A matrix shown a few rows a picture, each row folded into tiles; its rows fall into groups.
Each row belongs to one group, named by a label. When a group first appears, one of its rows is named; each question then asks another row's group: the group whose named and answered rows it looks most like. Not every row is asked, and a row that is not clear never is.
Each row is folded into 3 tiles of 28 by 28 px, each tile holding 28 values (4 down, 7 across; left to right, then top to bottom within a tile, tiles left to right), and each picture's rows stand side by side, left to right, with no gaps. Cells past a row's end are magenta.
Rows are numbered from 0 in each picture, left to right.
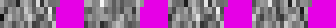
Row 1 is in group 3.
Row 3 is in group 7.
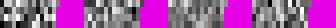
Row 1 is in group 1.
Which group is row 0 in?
3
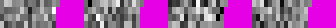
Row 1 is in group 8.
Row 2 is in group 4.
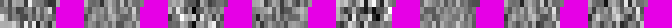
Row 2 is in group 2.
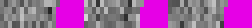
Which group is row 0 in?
1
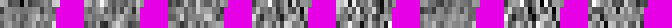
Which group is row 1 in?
3
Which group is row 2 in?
4
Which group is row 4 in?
2
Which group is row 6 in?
7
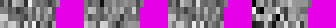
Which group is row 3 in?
3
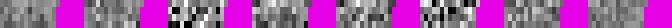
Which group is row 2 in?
3
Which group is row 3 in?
8
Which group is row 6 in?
1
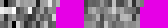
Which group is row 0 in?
8
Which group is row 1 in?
4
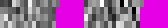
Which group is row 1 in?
7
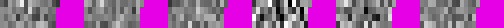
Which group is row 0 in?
8
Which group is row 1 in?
3
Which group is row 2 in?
4
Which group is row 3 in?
7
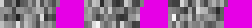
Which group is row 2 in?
1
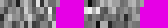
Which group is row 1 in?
8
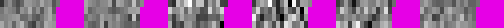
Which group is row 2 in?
8
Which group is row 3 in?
7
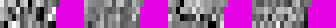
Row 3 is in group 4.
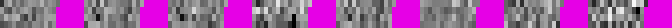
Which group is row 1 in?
2
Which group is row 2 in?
2
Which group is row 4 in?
2
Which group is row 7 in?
1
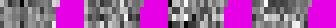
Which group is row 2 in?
3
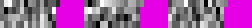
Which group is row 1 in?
8
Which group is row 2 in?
7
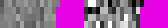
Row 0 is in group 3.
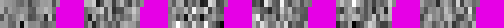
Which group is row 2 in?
4
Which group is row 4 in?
3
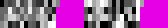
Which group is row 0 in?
4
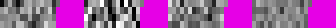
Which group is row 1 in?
7
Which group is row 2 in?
2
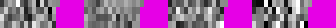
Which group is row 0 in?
7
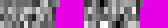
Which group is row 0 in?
4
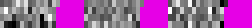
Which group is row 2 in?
8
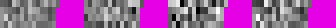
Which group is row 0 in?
1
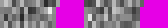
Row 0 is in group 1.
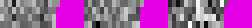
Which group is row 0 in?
2
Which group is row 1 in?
4
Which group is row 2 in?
4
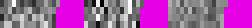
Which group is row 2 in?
2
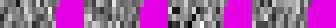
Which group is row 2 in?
3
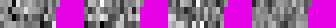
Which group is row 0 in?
2
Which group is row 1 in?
3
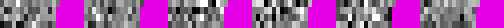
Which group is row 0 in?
3
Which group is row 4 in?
4
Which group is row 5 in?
8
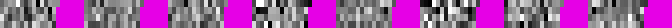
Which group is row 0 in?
7
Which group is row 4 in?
1
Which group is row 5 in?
1
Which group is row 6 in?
3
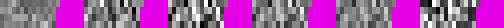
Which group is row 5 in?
1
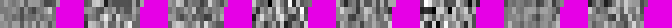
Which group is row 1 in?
2
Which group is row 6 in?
4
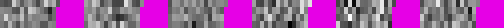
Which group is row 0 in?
1
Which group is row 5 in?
7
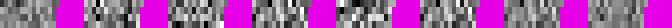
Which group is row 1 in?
2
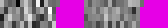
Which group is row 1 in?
1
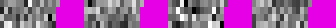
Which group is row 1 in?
8
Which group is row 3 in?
2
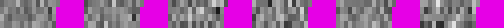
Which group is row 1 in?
4
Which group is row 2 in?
1
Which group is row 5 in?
3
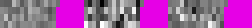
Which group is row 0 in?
1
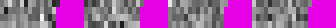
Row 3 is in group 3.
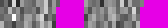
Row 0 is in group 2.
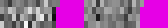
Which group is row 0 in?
4
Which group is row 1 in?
2
